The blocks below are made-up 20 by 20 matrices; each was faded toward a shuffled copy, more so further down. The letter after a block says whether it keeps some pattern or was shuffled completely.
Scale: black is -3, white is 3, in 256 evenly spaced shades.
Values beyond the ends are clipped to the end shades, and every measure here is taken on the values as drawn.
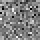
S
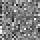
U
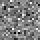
S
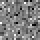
S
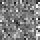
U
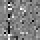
U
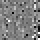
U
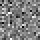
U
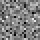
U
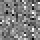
U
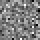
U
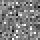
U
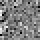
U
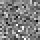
S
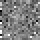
U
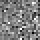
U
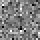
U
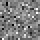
S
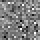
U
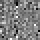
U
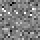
S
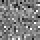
S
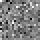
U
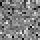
S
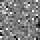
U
